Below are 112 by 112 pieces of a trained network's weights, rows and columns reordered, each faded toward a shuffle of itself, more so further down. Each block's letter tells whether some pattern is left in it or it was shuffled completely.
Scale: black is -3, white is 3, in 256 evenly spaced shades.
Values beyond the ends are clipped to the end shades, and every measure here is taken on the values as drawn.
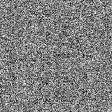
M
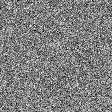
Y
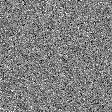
Y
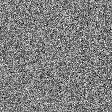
Y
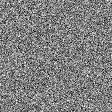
Y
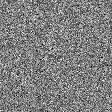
Y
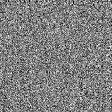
M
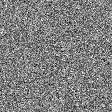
Y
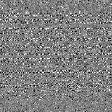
M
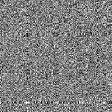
M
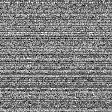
M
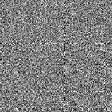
M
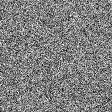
Y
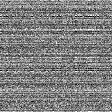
M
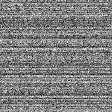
M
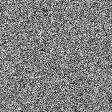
Y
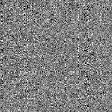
M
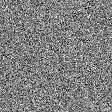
Y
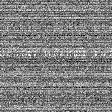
M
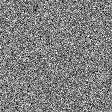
Y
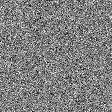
Y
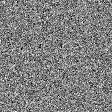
Y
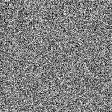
M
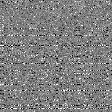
M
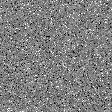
Y
